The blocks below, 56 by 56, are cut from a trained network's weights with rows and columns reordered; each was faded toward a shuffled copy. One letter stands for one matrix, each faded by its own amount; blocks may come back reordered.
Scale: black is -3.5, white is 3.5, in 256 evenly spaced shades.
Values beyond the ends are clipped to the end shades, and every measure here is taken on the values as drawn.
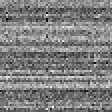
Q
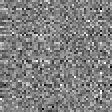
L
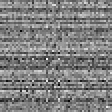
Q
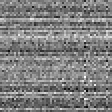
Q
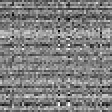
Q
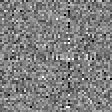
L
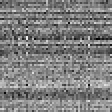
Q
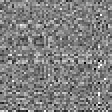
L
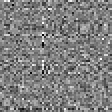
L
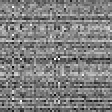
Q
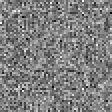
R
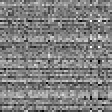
Q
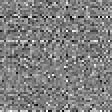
L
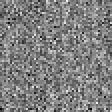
R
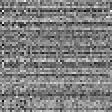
Q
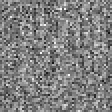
R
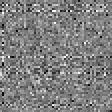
L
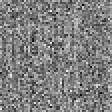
R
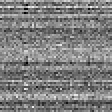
Q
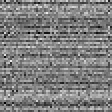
Q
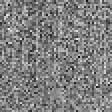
R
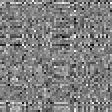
L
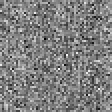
R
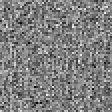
R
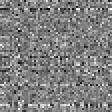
L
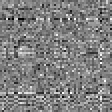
L
